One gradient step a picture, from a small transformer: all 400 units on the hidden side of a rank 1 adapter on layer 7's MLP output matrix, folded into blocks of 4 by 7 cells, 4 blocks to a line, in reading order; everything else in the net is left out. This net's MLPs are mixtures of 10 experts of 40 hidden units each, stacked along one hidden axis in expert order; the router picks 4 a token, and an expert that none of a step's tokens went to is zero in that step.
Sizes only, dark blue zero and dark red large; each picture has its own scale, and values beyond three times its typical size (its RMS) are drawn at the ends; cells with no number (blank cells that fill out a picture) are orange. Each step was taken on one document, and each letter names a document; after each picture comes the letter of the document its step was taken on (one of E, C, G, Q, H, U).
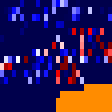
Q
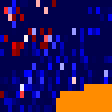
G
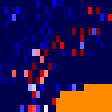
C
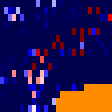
C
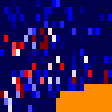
G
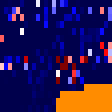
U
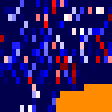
U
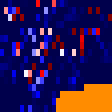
U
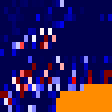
G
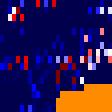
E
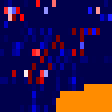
C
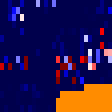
E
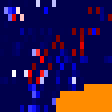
C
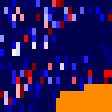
G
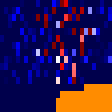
U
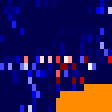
E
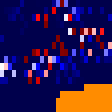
Q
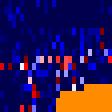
E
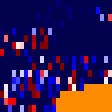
G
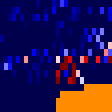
Q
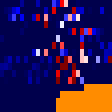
Q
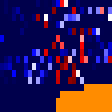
Q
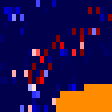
C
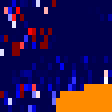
G
